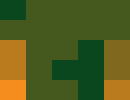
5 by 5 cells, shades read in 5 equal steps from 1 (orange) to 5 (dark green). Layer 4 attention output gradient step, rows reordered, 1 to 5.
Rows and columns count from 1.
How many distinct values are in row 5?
4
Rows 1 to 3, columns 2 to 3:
4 4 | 4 4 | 4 4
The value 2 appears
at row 3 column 1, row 4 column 1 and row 5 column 5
